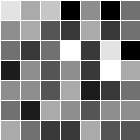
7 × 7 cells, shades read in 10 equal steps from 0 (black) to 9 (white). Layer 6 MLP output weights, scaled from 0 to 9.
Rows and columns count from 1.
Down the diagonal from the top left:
8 6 4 5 1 5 3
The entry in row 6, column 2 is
1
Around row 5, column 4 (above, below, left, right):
5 5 3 1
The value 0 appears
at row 1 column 4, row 1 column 6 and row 3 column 7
